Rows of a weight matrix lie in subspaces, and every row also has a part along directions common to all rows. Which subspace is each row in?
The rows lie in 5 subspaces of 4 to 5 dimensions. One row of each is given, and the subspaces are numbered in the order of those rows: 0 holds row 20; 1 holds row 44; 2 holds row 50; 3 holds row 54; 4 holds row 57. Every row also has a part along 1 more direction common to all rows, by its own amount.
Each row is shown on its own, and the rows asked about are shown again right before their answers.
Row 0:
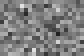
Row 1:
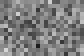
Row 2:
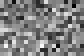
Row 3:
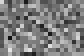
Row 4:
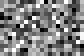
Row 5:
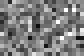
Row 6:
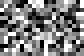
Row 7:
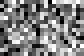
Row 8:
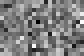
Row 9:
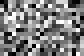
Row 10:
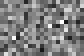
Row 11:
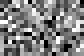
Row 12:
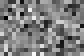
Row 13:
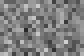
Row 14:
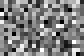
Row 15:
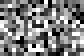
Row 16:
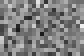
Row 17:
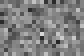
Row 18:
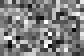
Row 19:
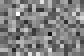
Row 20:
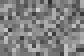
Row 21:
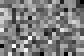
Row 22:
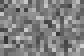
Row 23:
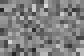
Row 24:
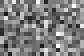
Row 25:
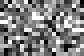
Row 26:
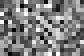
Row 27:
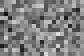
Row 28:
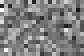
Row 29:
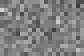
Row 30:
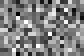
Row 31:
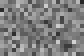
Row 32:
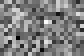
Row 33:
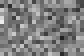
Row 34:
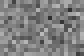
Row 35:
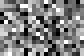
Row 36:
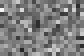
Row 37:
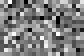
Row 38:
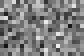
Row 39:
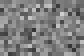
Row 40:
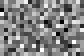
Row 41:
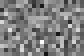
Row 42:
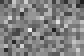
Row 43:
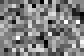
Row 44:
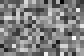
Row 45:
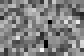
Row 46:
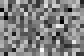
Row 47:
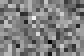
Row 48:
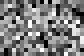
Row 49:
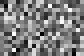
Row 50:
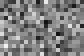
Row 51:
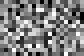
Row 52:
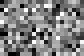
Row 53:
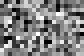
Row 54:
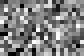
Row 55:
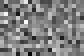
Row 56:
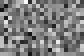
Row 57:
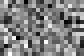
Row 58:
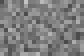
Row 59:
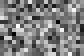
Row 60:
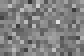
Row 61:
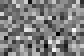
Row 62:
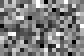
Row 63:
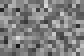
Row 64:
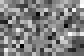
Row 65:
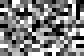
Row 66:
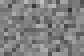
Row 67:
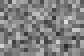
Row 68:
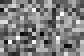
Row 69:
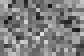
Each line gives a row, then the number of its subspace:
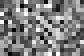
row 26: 3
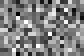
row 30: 0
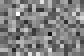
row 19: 0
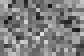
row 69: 4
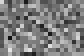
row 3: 4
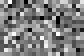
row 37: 1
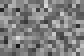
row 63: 3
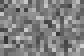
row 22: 3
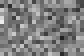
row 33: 1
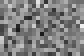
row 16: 2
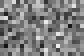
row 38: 2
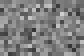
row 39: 3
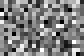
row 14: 4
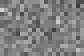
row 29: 1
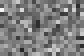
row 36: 1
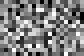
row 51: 0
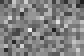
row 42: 1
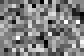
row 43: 0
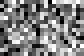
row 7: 3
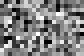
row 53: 4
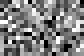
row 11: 3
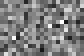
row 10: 4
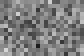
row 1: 0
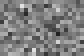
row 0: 3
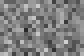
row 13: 3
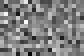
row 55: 0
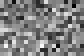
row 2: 2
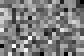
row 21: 1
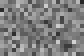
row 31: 4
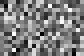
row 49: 4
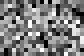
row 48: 0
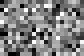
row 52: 3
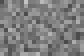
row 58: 4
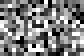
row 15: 0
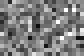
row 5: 1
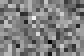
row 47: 3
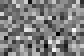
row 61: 3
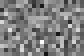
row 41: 2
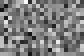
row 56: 0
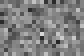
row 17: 1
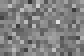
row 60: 2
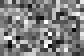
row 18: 4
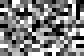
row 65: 1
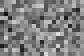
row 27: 2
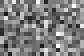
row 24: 2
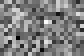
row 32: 4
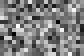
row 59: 2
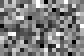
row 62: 2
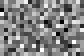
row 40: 4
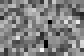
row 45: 0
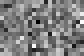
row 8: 0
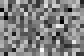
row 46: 4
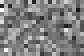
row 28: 1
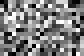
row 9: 4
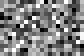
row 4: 2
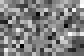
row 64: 1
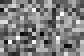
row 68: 3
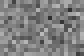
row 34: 4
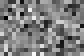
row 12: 2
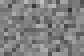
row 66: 4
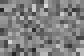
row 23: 3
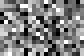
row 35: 3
